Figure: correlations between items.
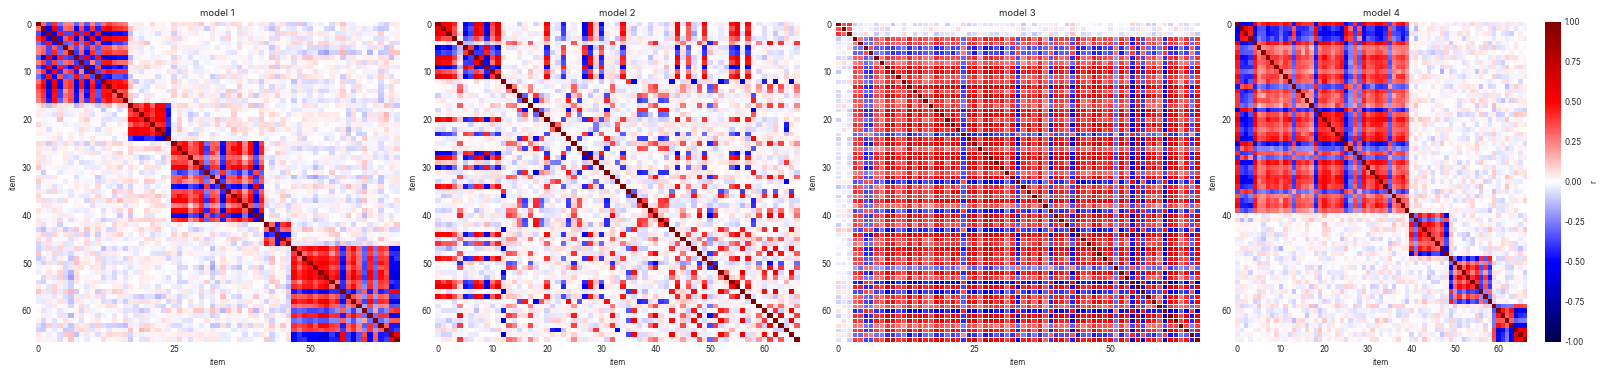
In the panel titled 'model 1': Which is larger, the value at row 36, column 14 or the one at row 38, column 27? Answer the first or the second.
the second
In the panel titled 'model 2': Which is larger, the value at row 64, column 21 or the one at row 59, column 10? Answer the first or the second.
the second
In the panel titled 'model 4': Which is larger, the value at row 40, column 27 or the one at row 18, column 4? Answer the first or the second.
the first
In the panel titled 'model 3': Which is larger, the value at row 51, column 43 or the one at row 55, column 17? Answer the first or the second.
the second
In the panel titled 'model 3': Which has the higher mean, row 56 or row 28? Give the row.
28
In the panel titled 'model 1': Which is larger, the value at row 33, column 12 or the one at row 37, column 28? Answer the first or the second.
the second
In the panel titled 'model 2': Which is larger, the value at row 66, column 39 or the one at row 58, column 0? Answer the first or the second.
the first
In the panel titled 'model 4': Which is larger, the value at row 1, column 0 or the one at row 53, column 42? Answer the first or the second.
the second
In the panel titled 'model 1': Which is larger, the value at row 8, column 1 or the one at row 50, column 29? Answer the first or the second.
the first
